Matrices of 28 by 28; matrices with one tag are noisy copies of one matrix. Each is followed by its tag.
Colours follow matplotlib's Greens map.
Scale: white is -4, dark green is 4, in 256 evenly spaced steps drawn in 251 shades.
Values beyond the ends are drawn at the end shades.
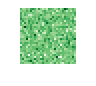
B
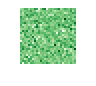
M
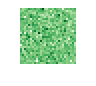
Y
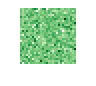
M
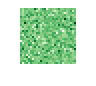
M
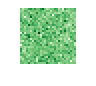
Y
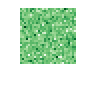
B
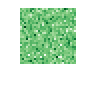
B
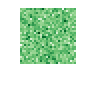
Y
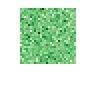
Y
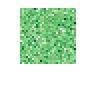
M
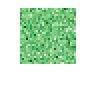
B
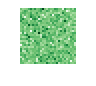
Y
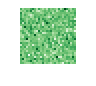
B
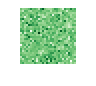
Y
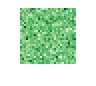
B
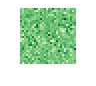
M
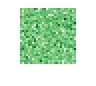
M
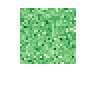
B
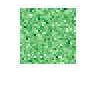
B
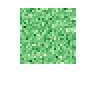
B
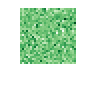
M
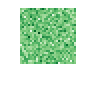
Y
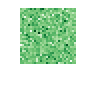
Y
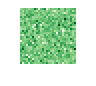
M
